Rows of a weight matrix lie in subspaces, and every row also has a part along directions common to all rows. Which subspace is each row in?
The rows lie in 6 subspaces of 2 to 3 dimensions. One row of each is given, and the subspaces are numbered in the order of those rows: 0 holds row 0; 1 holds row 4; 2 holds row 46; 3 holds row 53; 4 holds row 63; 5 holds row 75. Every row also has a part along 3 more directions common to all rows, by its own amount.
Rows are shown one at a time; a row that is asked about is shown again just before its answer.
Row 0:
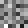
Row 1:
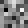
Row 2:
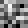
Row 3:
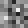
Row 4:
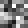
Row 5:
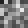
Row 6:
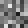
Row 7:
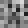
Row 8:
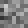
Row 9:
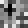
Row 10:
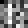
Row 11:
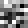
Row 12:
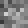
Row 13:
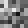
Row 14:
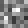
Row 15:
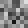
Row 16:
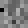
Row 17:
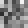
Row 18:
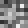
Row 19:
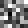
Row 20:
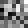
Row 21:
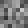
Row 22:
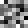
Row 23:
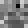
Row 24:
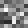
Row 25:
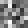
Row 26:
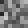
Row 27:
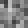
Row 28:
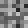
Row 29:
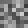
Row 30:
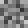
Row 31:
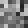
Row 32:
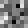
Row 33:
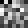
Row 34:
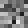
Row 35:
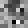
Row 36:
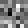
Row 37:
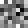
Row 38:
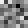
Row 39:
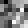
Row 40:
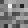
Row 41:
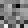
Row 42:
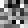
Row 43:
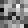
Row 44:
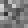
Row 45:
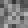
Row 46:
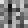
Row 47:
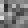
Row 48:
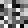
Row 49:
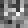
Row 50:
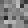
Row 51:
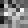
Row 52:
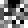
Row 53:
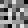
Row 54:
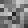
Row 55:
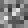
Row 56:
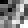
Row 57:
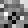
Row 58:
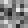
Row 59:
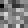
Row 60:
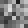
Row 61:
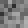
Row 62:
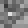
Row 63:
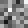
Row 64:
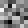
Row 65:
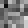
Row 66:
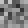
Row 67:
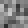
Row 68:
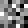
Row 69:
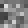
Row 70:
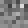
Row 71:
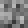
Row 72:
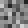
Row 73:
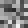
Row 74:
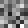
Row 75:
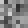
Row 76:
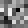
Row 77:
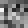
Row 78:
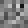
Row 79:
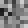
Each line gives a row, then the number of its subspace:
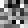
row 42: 3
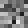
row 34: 3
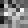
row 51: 0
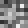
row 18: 2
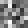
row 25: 1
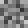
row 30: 5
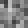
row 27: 2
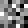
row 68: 1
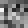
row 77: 4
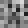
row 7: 4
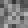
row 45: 4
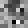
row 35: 3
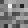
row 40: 2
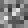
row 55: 5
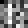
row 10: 2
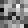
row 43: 4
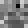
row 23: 0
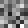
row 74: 0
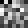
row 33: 5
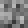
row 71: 1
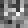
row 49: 0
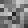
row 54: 4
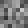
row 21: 3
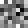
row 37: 5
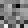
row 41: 0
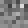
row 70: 2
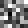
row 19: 3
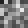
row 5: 5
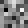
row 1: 3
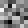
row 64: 1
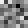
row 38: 5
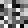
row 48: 0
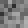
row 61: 1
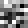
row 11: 2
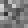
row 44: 0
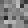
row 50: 3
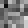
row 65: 1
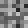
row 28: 1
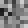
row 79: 5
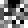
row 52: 3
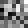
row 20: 4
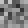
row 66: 5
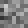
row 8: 4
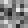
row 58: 2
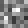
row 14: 5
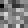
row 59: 0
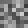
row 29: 4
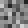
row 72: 3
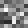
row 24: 3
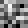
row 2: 2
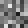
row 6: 0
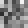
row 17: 5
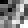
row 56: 1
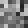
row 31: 1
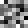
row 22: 5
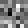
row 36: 0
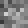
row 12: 0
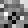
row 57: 4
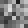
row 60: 4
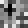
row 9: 2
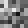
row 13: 1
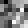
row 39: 1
